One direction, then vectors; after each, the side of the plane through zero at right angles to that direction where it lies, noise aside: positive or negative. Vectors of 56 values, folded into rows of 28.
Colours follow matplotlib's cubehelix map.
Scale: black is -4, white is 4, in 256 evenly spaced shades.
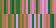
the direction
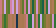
negative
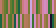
positive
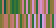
positive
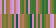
negative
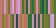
negative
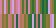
negative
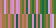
negative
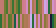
positive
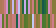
negative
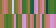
negative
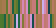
positive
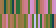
positive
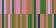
negative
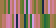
negative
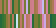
positive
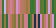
negative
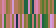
negative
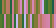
positive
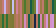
negative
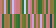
negative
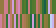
negative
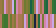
negative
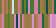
negative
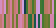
negative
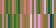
positive
